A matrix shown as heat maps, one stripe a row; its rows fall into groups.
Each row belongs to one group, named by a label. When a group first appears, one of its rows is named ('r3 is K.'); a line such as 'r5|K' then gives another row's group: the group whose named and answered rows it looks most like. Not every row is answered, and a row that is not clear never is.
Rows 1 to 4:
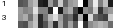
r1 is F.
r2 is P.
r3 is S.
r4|F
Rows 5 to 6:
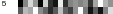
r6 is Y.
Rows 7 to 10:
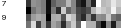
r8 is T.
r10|Y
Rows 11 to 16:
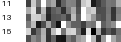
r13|Y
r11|Y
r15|S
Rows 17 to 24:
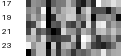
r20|F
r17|T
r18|Y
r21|T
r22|Y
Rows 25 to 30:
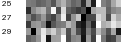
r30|S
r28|T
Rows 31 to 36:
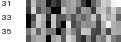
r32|T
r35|Y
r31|T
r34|F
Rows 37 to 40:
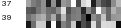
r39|P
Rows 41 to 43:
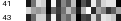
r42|Y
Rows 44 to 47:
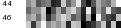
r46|S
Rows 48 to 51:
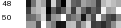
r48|F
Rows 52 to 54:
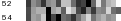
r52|T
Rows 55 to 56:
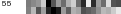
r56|T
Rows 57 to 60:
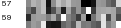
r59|P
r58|F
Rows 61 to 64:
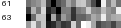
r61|F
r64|Y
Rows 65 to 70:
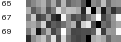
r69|T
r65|P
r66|S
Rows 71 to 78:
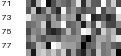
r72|T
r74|S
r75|F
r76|T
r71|F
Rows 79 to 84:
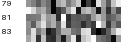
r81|P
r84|Y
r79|T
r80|Y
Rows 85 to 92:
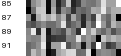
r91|S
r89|Y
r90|F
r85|F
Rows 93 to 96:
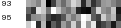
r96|Y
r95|F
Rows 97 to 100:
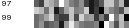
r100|T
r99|P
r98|S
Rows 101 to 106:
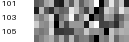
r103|S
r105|F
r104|Y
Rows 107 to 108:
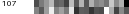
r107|P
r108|P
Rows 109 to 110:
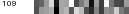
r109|S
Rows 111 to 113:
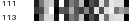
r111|P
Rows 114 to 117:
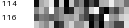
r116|T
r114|P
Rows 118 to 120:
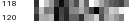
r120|F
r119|T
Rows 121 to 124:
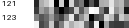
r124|S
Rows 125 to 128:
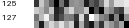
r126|S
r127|Y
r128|P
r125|T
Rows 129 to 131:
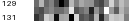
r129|T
